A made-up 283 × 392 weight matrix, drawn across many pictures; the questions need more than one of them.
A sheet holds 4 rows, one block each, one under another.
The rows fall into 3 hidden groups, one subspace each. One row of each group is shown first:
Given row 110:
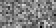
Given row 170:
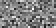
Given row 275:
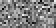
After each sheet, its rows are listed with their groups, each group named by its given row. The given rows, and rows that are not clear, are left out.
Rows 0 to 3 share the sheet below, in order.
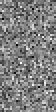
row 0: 170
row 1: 275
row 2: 170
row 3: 275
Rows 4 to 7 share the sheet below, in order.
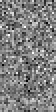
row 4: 110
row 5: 110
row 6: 275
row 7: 275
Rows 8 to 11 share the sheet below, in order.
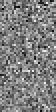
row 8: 275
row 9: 110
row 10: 275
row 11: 110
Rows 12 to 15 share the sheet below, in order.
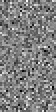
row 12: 170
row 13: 110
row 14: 275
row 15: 170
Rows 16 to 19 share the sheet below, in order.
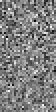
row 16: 110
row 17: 275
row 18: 110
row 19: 110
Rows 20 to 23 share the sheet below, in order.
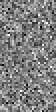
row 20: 110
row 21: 110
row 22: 275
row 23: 170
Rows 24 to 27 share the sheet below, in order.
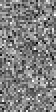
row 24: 110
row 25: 110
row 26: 110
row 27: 275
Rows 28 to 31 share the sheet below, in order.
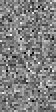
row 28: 275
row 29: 170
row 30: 275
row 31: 275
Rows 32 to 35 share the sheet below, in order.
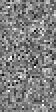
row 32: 110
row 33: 275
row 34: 170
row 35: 110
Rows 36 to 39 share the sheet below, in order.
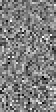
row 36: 275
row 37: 275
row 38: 110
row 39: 275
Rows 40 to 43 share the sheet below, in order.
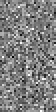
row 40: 275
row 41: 170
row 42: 110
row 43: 110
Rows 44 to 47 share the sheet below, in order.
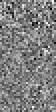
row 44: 110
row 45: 110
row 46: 275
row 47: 170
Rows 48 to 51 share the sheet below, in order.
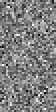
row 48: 110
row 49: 275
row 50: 275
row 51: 275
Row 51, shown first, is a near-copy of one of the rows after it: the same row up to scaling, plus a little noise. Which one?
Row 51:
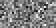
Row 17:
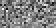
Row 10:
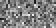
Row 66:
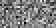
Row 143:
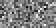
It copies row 143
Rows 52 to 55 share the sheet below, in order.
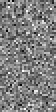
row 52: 110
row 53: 275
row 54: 275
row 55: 170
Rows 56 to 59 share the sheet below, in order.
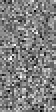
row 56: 170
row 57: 170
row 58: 170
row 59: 110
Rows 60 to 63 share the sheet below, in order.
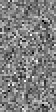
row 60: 110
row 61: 170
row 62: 170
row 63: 110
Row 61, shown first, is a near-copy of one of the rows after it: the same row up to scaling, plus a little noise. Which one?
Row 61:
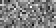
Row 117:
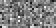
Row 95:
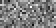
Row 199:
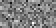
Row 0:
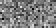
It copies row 95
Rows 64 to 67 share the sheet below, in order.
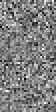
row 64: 110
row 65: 110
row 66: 275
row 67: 110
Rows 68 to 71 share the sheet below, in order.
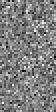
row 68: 110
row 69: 275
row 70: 275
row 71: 170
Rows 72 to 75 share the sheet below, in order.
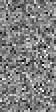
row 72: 275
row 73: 110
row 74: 275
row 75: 275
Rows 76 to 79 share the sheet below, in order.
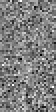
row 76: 170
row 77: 110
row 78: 275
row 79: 110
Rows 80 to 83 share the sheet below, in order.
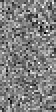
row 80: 110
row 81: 275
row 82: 275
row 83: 170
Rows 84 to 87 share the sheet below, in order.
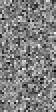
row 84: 170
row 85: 275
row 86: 110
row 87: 275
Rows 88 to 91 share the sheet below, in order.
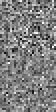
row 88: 170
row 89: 170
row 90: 110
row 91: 275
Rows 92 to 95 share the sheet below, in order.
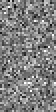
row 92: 110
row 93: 110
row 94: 275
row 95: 170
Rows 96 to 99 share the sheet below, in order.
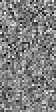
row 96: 110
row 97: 275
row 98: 110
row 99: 275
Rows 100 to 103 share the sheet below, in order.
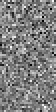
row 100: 110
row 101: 275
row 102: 275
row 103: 110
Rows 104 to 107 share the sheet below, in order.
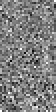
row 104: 275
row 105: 170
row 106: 170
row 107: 110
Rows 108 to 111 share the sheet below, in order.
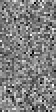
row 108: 275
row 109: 170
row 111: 110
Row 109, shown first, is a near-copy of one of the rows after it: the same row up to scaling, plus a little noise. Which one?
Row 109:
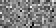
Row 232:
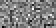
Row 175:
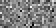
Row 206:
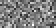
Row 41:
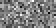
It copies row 175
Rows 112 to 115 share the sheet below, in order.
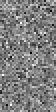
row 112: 275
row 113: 275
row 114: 170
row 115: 275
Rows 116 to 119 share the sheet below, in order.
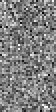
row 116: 110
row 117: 170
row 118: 110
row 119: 110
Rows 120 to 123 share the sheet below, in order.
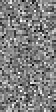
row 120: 170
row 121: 275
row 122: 170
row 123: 170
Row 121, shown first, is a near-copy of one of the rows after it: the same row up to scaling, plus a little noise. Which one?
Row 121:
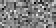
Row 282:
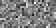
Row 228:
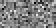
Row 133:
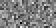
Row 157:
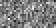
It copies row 228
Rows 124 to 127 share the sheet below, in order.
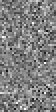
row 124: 170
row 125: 275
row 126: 275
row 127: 275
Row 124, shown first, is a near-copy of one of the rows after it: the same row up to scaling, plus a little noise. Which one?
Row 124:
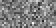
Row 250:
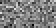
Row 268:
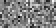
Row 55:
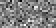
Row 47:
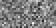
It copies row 47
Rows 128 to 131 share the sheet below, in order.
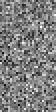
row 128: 110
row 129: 275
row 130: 275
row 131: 170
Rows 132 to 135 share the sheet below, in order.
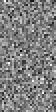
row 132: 170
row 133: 275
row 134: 110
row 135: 275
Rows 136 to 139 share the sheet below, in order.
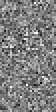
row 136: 275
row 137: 170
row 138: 110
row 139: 170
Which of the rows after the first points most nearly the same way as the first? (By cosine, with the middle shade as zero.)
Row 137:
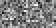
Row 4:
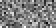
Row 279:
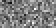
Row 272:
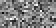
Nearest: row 272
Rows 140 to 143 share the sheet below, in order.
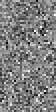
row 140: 110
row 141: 275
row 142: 275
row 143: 275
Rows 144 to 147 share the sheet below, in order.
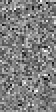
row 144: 275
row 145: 110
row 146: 110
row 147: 170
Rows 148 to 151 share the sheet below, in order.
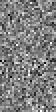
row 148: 170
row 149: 275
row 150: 275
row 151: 110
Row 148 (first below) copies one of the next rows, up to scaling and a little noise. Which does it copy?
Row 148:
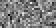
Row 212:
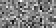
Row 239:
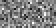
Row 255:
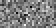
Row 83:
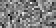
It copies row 83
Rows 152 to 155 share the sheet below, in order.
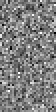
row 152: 275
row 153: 275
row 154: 170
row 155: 110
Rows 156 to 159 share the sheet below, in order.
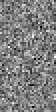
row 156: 110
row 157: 275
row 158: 275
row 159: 170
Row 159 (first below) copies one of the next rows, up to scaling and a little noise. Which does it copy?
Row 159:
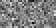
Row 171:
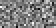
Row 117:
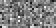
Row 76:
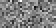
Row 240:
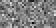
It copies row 240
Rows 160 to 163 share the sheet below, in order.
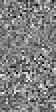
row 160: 170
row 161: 110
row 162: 275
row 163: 275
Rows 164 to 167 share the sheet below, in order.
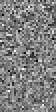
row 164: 275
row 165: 170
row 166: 170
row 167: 110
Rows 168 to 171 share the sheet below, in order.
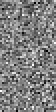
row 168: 275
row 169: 110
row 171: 170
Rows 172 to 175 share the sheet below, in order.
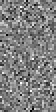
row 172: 170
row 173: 170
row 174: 275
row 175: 170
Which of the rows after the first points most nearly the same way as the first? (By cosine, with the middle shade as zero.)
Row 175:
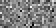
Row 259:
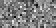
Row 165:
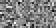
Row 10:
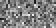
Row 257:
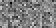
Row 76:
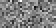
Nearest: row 165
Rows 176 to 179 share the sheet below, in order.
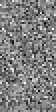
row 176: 110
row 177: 110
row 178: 110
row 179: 275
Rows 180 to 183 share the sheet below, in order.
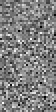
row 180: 110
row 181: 170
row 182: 110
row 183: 170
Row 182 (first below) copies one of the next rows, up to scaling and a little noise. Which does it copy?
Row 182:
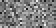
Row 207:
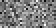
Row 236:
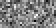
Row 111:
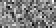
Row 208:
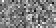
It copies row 207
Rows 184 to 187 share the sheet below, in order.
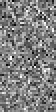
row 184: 110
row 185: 110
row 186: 170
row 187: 275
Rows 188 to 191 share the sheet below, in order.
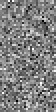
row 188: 110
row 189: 170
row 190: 110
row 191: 275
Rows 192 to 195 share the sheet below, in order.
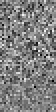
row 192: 275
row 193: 110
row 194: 275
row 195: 275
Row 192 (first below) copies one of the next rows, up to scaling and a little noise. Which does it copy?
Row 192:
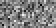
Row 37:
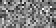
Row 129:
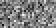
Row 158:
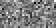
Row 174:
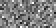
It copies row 129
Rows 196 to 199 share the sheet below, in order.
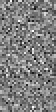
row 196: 170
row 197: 170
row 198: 275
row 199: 170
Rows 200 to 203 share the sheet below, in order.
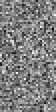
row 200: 110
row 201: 110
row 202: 275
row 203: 110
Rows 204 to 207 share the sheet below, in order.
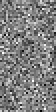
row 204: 275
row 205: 275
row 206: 170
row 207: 110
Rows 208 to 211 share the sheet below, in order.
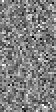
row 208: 110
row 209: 170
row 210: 275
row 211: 110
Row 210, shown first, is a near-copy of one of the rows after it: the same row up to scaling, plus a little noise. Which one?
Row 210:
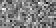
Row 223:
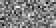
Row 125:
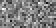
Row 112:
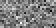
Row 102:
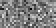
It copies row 125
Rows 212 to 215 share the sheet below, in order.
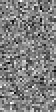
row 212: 170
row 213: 275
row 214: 110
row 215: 170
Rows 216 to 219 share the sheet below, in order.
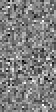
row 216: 110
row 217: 110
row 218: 110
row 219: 110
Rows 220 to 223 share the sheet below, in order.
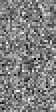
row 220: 170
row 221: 275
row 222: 275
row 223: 275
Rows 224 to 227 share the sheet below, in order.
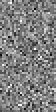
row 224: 170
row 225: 110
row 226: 275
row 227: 170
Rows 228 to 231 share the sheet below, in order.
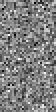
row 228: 275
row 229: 110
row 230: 275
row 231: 110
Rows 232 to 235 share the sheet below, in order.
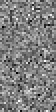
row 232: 170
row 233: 110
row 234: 275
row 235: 275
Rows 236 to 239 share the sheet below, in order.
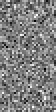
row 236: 110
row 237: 170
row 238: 170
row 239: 170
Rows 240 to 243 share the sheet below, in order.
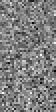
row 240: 170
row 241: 110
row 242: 110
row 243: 275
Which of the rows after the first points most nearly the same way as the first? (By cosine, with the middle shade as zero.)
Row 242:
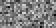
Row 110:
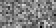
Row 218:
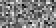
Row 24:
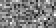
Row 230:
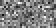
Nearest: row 110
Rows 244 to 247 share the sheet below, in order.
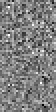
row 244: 110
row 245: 110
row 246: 110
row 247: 110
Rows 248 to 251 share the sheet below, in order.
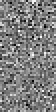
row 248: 170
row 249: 170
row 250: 170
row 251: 275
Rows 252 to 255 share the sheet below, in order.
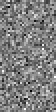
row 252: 110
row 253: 110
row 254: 275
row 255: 170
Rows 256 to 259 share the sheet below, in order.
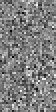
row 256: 170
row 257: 170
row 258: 110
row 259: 170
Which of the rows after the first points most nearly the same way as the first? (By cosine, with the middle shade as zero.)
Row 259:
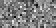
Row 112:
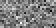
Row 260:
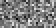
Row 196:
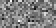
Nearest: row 260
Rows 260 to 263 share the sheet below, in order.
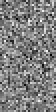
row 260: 170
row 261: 110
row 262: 170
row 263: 275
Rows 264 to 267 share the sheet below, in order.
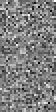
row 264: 275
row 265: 275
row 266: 275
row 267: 110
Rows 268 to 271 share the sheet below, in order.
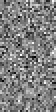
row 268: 170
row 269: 275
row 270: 170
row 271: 275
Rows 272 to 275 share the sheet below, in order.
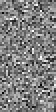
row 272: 170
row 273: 170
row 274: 275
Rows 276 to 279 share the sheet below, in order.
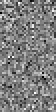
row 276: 170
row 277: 170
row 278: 110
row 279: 170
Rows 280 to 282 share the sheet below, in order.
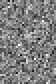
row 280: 110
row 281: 275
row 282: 275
